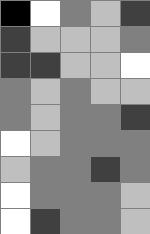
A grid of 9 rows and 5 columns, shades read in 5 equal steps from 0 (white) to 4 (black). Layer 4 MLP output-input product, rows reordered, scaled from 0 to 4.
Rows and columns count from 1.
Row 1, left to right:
4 0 2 1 3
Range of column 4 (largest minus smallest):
2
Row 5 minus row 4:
0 0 0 1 2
